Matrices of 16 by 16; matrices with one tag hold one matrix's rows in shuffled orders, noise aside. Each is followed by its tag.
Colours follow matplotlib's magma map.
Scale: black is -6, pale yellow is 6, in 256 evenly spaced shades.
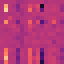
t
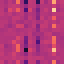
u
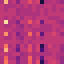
t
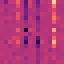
u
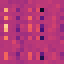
t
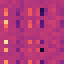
t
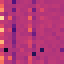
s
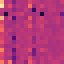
s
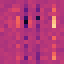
u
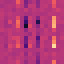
u
